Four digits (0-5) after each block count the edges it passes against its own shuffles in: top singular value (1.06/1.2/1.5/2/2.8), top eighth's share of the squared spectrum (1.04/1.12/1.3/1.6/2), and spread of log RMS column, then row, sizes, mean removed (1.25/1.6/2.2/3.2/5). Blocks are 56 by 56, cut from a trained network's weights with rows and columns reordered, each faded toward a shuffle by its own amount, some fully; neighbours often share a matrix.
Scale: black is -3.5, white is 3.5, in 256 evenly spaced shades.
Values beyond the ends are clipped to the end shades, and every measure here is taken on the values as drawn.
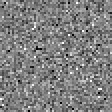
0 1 0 0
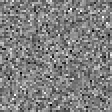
1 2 0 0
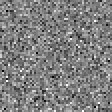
0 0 0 0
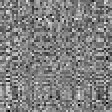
4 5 3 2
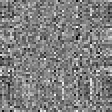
4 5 3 2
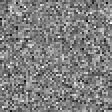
0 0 0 0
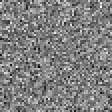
1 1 0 0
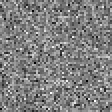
1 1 0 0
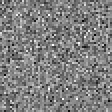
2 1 1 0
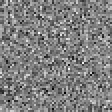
2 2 0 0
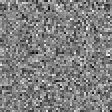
3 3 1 1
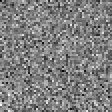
1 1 0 1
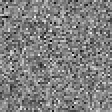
1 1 0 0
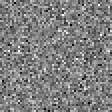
0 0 0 0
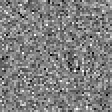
1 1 0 0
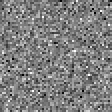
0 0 0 0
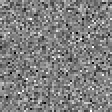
0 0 0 0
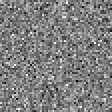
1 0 0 0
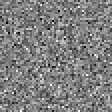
0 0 0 0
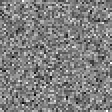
2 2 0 0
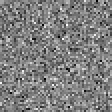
0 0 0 0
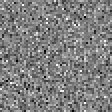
0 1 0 0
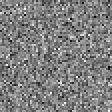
2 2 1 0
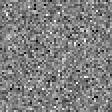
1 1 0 0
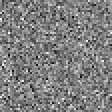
1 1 0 0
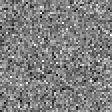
1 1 0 0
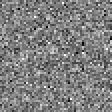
3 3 1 0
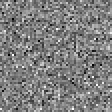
0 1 0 0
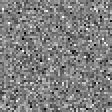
1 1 0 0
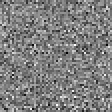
2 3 1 2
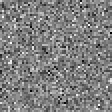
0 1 0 0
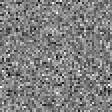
2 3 1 2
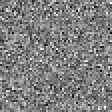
2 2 0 1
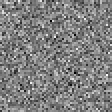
2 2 0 0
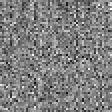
3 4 2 1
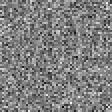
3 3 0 1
